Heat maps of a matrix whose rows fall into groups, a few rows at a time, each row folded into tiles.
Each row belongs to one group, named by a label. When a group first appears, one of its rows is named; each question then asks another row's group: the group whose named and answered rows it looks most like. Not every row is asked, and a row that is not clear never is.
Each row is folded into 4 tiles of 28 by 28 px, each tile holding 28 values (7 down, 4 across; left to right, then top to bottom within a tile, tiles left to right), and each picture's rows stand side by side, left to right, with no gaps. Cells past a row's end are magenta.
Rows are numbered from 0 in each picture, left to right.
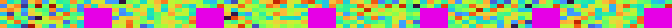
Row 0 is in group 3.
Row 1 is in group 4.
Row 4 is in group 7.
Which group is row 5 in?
4
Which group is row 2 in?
4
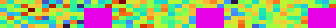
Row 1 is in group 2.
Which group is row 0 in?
7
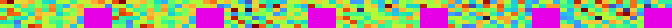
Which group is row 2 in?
3
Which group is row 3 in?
3
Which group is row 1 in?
2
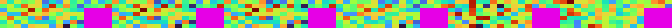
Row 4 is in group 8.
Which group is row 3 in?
7
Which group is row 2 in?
7
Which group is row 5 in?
2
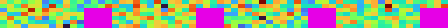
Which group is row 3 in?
3
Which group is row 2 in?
3
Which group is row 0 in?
7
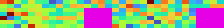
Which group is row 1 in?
3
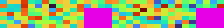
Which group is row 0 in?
8
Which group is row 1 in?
7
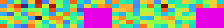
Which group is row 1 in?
3
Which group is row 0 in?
3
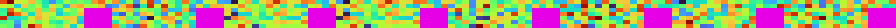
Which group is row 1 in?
3
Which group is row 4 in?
3
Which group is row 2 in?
4
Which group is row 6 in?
4
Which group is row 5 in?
8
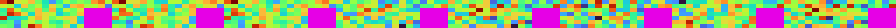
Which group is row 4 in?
7
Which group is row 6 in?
4
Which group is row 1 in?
2
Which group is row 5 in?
3
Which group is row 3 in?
7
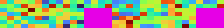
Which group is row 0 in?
7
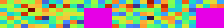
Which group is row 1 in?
3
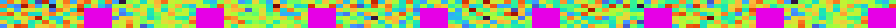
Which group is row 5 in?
7
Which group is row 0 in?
8
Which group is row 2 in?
3
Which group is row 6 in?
8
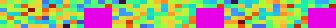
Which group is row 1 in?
4
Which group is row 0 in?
7
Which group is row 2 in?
4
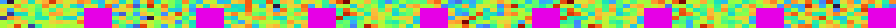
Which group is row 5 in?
2
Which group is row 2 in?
8
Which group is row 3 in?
2
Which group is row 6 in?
2
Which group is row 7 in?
8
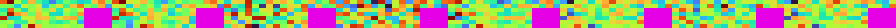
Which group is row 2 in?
8
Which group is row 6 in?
3
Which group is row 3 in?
8
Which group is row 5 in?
4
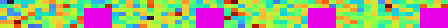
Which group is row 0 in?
4
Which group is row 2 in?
2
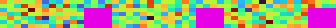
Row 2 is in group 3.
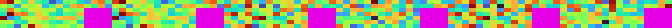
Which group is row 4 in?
8
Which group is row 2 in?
8
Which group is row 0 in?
2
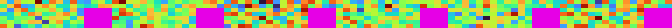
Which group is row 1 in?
2
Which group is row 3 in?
3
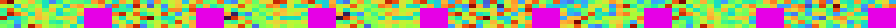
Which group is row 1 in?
8
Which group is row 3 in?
4
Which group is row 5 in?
4
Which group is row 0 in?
2
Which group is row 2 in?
4
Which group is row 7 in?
3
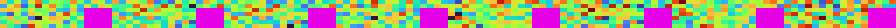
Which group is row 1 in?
7
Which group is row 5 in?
7
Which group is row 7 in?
8
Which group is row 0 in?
3
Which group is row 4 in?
4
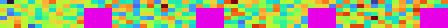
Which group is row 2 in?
2
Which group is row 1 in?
3
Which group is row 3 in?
8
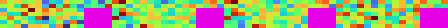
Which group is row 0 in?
7
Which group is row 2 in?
2
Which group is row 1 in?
2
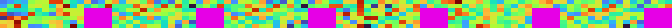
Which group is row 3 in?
8
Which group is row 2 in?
7
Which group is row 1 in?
7
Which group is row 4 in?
2
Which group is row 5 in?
7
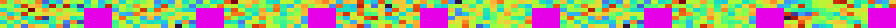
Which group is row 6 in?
2
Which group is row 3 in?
8
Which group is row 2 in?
2
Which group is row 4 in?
4
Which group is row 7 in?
4
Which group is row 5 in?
7
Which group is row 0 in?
7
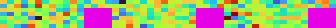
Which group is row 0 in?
3
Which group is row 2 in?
2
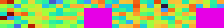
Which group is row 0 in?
2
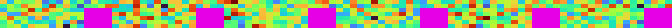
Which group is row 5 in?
7
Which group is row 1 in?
8
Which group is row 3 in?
3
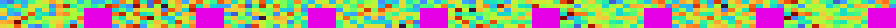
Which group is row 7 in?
2
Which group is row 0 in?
4
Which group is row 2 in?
3
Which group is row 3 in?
7
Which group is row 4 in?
3
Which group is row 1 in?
8
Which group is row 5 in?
2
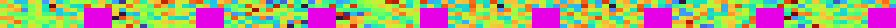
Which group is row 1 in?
4
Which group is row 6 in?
4
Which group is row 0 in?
3
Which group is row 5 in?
8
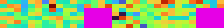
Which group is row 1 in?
4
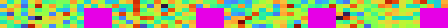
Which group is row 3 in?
4
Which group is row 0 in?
3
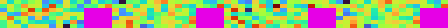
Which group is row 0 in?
7
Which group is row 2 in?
3
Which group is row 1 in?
4
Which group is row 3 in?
4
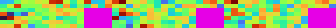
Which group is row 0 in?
4
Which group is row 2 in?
2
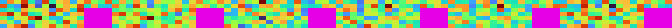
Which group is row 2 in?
3
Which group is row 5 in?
8
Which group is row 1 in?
8
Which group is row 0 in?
8
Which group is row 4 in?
3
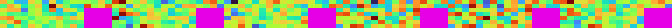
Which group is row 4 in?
8
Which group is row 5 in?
2
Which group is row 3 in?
8
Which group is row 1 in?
2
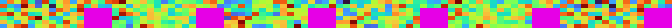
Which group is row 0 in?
8
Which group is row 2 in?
4
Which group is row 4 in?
2
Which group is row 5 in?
8
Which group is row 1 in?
2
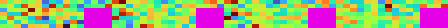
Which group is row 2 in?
2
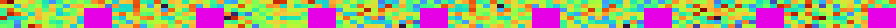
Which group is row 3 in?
7
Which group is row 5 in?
7
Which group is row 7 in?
8
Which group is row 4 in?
8
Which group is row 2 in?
4
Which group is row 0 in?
2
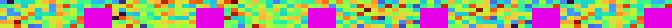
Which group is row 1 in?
4
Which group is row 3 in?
7
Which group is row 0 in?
4
